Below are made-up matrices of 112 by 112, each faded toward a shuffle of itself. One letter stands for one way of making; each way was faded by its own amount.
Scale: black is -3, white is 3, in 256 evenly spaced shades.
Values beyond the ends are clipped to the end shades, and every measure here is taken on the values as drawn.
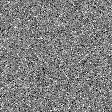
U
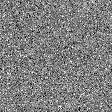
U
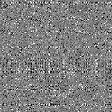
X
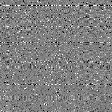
X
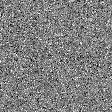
U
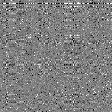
X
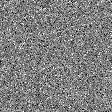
U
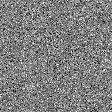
U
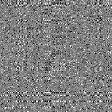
X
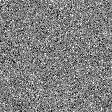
U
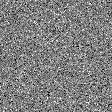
U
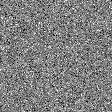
U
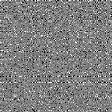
X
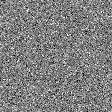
U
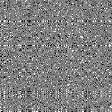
X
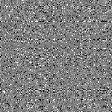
X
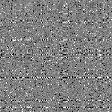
X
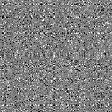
X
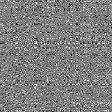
X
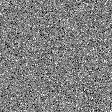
U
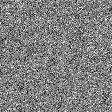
U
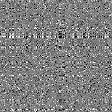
X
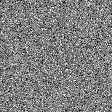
U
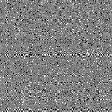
X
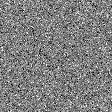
U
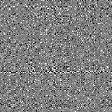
X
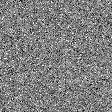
U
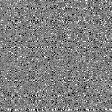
X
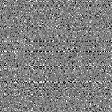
X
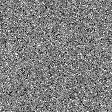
U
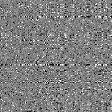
X
